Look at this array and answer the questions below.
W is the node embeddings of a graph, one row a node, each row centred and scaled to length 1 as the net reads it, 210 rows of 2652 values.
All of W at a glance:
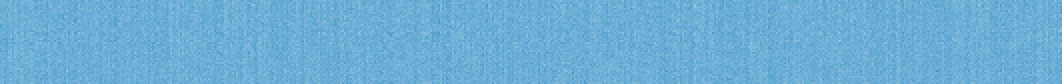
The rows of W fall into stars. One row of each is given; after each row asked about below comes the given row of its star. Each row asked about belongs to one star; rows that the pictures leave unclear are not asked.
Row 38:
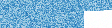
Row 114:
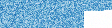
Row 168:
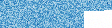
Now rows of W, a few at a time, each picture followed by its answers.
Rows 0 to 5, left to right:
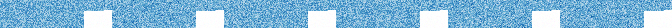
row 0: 38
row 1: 114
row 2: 168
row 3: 38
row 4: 38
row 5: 114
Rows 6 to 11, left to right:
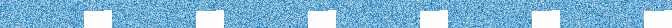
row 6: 38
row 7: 38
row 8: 168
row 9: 114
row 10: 38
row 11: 38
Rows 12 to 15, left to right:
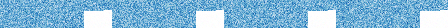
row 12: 38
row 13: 168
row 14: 168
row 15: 38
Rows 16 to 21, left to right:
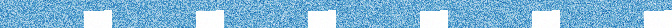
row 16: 168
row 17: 38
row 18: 38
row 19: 38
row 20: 38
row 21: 38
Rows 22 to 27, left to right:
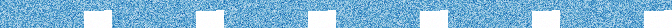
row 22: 168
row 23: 38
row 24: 114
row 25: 168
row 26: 114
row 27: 168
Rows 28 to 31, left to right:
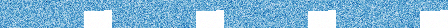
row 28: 168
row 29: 38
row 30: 168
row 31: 38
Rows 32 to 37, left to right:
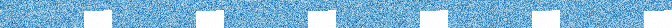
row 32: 114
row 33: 38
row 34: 168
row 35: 114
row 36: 114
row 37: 168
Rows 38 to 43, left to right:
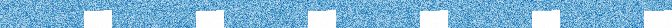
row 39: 38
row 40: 114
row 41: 38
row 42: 114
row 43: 38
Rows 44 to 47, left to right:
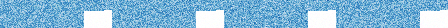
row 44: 38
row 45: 38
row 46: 38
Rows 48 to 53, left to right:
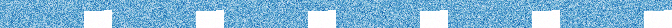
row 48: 114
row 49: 168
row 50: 168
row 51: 38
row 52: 38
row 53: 38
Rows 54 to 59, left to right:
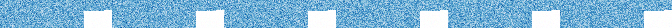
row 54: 168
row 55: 114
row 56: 114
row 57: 38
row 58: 38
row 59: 38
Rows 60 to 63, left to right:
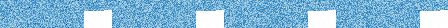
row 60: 168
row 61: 168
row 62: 114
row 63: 38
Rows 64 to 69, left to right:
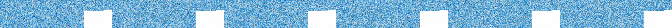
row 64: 114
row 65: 168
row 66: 114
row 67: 38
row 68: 38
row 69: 168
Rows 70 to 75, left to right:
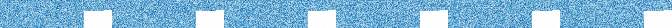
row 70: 114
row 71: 168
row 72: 114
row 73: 114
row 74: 38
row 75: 38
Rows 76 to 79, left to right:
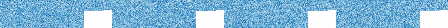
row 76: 114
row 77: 168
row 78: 114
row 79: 114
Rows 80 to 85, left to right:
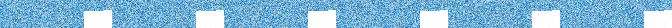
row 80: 38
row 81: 38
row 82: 38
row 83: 38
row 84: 38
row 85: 168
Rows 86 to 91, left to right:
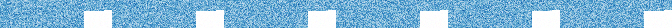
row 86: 38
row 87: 38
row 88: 114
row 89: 38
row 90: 114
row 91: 38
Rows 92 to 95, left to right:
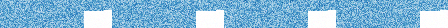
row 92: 168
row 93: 38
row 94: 114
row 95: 114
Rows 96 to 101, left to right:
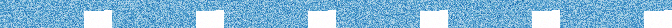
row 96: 38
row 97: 114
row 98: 168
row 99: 114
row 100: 168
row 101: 38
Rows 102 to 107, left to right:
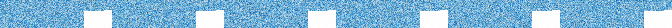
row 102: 114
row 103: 38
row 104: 38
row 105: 114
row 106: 168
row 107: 114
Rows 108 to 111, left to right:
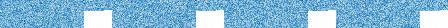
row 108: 114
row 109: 114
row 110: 38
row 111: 168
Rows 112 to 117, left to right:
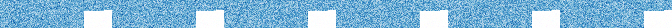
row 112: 114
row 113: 114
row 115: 168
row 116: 114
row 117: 168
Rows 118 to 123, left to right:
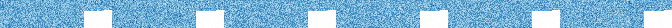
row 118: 114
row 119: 114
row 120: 114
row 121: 114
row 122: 168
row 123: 168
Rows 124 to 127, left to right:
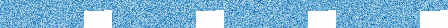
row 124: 38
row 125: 114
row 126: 38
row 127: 38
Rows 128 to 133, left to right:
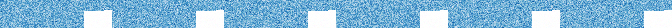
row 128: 168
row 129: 114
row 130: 38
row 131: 38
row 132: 168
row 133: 168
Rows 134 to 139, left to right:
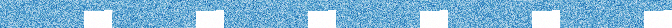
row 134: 168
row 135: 114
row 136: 168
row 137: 114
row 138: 168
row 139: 38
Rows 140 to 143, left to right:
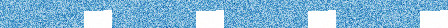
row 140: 114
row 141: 168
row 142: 38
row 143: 38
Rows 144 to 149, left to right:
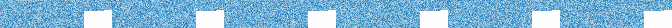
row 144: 168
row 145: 38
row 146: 168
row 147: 168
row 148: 114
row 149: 114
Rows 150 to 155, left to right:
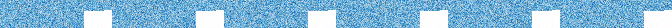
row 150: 38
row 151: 38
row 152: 168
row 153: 114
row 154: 168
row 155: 168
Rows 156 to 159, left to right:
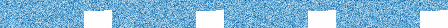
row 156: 168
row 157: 168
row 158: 114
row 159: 114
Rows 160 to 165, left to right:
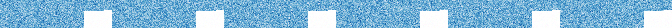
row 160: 114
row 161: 38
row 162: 38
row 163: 114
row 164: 38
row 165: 114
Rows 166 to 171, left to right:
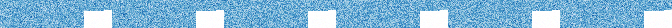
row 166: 114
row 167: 38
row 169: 168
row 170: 168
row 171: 168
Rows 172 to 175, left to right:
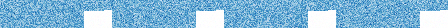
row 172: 38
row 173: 114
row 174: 38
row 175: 168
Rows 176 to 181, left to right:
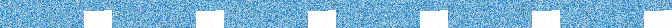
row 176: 168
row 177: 38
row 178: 168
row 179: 168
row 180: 114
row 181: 38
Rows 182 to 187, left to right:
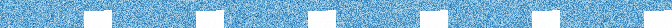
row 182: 168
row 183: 168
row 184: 114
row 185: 114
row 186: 38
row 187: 168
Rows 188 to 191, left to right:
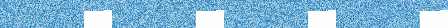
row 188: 38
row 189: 38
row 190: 114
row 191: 168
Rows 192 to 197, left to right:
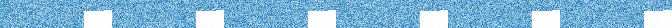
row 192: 38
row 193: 168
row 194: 114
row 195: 38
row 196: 168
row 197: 38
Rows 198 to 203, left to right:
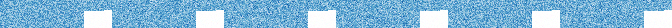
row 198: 168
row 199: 38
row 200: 168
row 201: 114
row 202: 38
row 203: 114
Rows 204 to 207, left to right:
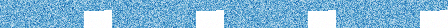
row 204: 168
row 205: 38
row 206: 168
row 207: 168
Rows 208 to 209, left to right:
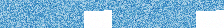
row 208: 38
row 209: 38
